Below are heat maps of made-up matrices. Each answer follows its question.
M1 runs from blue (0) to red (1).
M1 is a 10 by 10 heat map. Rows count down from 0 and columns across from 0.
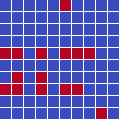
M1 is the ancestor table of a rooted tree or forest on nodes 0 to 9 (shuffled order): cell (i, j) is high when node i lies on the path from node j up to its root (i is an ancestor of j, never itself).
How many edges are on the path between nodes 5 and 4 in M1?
3
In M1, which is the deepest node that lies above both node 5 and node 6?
7
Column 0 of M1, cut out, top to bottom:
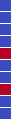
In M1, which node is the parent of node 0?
7
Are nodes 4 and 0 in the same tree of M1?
yes
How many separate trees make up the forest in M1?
3
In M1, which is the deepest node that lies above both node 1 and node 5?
7
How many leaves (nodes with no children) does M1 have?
5
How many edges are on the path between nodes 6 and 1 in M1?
1
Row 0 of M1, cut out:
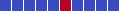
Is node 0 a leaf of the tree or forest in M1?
no
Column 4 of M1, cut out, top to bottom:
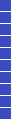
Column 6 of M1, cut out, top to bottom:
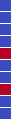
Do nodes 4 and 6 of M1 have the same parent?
no
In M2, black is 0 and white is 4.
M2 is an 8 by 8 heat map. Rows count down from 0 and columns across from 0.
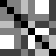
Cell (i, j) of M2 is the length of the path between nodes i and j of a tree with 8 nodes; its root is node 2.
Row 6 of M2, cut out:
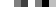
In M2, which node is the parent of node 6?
3
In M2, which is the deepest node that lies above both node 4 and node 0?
7
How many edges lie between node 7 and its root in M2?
1
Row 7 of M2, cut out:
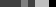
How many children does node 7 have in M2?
3
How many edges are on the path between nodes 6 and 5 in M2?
2
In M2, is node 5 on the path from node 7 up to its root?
no
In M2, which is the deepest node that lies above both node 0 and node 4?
7
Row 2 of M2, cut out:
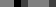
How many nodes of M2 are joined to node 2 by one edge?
2
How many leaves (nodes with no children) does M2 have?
5
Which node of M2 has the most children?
7
